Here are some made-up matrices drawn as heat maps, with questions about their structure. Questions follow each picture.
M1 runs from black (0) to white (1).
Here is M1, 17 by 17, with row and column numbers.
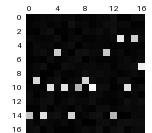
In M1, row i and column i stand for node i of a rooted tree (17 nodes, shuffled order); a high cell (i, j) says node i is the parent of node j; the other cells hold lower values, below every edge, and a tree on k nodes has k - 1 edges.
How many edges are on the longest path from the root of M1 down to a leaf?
2
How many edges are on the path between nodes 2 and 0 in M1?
2
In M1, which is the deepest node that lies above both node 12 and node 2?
14
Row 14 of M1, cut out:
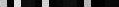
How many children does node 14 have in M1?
4
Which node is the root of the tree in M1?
10
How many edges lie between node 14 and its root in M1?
1
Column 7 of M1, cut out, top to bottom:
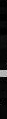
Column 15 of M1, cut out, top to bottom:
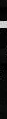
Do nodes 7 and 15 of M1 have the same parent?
no
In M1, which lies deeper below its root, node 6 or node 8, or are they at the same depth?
the same depth
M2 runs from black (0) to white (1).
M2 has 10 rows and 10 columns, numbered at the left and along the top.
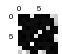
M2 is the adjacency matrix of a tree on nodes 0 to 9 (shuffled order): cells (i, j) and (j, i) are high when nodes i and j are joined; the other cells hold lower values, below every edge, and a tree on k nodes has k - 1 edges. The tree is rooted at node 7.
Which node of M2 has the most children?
9
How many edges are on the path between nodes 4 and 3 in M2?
4
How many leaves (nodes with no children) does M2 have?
5
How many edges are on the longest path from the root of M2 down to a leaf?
5
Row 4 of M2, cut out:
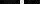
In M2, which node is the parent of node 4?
5
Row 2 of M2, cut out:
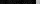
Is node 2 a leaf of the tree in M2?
yes
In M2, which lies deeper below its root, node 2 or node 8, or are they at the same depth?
node 2
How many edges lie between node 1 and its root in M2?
4
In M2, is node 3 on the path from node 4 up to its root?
yes
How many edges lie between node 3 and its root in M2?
1
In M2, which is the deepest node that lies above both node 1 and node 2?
9
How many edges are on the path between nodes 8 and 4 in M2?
4
